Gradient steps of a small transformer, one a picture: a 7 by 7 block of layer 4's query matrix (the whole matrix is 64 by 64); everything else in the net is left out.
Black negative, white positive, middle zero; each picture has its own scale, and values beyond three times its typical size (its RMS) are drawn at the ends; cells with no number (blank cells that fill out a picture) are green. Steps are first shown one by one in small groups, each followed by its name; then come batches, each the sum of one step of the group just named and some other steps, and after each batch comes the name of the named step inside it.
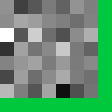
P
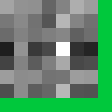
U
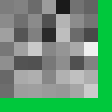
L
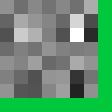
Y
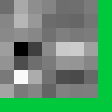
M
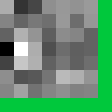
U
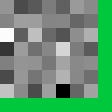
P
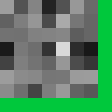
U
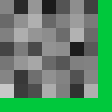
Y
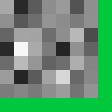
Y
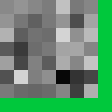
M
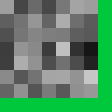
U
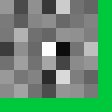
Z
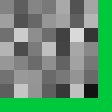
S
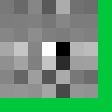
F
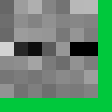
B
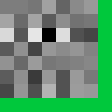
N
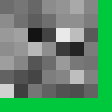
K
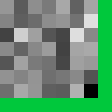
S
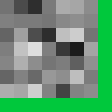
K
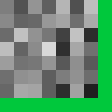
S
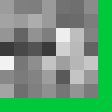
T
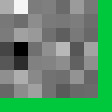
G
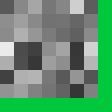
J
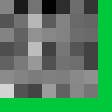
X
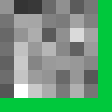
J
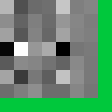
J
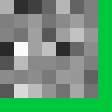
J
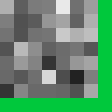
J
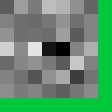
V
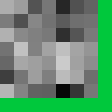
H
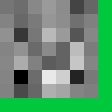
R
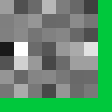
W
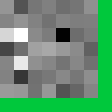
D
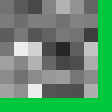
W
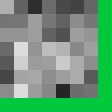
H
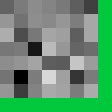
R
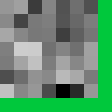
H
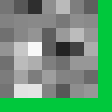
V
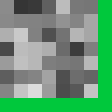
D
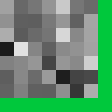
W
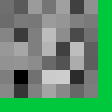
R
